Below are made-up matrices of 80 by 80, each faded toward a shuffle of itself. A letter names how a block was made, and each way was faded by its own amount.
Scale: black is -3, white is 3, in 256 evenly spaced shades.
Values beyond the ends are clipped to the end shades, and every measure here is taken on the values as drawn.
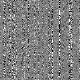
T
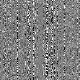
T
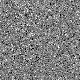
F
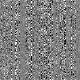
T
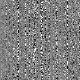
T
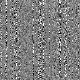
T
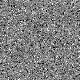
F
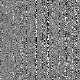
T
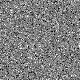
F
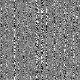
T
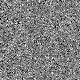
F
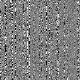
T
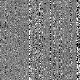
T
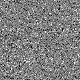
F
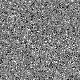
F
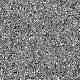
F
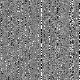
T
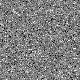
F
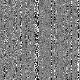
T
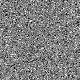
F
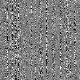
T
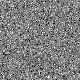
F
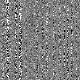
T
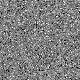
F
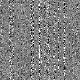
T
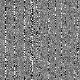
T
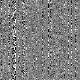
T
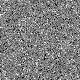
F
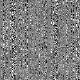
T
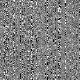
T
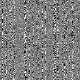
T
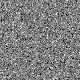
F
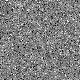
F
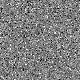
F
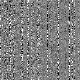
T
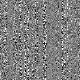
T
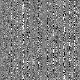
T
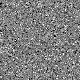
F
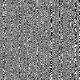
T
